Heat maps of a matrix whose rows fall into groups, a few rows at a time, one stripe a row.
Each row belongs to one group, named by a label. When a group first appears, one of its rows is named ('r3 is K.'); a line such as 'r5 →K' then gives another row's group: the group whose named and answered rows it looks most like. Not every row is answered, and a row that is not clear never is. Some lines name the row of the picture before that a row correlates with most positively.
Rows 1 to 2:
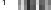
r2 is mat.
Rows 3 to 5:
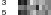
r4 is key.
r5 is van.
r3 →van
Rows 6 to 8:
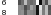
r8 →key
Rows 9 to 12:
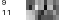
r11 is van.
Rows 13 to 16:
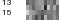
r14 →key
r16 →mat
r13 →van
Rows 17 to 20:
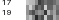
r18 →mat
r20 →mat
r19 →key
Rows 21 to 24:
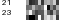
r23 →mat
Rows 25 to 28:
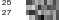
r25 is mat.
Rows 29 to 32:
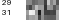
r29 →key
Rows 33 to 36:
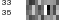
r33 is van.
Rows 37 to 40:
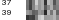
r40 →van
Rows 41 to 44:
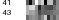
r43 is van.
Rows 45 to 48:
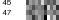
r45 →van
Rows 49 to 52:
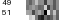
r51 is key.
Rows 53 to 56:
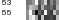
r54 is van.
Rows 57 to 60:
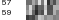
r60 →van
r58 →mat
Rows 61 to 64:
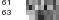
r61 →van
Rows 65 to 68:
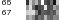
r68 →mat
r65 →van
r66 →mat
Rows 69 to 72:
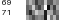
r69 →mat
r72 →key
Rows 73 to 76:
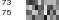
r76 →key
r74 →mat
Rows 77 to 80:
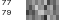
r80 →key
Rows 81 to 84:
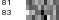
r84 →key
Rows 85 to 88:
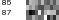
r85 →van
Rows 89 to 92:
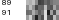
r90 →mat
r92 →mat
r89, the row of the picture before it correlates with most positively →86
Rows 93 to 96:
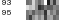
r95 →key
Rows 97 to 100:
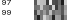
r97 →van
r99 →van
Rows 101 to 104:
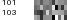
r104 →key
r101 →key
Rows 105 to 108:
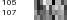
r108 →key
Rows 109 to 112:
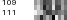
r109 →mat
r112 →key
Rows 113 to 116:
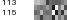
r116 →key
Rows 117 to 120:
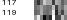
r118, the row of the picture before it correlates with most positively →115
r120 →mat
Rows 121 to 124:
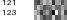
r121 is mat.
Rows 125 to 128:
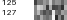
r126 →van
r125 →van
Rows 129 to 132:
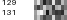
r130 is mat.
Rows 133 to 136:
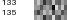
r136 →mat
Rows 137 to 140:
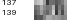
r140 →van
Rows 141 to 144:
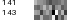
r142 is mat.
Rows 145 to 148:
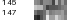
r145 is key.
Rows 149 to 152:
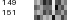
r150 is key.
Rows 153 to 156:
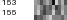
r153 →key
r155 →mat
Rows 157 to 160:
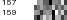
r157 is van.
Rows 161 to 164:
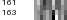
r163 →key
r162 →mat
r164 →key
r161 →mat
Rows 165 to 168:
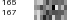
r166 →key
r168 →mat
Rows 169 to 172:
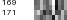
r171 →mat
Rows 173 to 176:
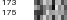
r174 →key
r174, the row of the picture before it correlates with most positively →172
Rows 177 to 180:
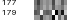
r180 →key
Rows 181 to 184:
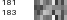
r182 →van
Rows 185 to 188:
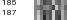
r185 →mat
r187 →mat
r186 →key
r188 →mat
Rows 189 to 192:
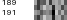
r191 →key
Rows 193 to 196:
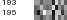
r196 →key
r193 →key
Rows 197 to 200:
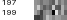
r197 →key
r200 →van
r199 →key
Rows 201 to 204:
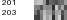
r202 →key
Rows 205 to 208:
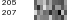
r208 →van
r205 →van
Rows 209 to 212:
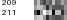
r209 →mat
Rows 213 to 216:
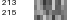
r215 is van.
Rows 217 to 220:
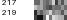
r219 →van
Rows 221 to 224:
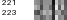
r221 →key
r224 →key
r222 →key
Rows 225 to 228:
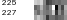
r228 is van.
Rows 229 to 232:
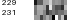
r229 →van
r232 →key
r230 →van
